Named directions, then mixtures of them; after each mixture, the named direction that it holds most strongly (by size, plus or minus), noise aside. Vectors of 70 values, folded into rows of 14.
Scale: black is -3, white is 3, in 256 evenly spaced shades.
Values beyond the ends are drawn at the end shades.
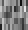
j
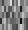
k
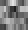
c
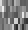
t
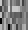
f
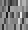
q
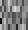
f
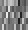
q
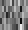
k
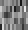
j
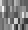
t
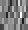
q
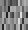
q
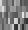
t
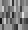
k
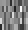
k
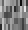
j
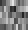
c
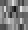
c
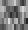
c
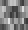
c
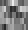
c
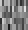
j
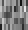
j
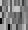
f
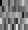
t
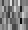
k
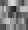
c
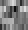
c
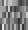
q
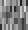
j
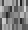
j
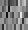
q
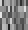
j
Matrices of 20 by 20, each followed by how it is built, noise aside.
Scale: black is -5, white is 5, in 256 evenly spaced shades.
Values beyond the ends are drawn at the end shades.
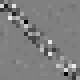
banded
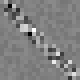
banded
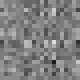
low rank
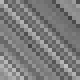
Toeplitz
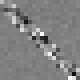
banded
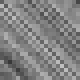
Toeplitz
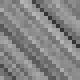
Toeplitz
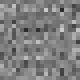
low rank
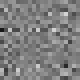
low rank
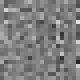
low rank
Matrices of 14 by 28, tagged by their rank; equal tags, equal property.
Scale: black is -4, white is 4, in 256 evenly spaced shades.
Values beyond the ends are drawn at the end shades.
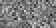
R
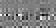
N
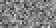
R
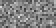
R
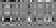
N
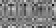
N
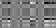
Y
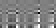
Y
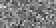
R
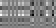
Y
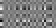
Y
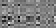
N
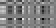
Y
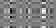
Y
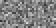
R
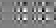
Y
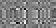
N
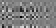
N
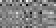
N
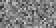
R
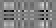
Y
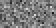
R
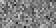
R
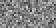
R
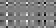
Y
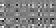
N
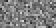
R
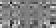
N
